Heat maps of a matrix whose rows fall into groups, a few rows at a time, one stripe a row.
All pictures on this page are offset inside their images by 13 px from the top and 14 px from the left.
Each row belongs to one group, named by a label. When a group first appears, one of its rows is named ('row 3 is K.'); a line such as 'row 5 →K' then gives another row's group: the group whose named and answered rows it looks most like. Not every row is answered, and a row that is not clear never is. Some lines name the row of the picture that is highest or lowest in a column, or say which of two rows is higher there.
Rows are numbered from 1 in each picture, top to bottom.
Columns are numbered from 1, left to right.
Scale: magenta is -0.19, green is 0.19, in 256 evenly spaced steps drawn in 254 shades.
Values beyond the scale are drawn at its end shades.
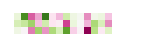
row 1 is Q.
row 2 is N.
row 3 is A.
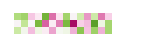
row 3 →A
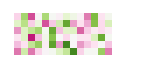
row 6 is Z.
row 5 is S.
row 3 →S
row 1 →Q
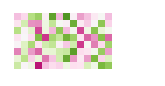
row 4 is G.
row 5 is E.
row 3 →N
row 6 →Z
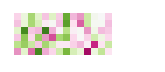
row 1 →S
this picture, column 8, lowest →5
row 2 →S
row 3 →Q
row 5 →E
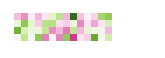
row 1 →Z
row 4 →A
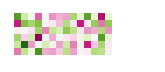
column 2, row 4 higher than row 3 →No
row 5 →Q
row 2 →S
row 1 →N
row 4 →N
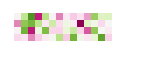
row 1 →N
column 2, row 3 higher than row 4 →Yes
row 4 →Z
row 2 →S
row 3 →Q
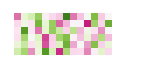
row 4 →G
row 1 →S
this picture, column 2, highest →3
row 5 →A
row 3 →E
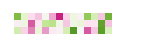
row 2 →Z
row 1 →N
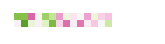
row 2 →E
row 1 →Q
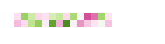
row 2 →S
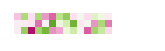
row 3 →Q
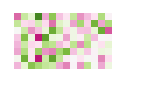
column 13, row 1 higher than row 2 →Yes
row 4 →E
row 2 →A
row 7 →E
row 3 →Z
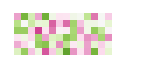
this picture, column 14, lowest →4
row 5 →S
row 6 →A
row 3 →N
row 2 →N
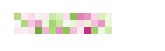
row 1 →Z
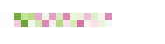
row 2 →G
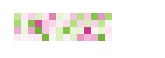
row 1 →A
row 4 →Z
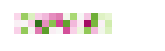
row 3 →E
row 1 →N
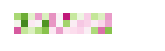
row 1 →N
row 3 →S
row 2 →Q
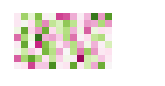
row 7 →S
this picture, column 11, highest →6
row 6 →E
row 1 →A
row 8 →Z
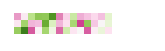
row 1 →S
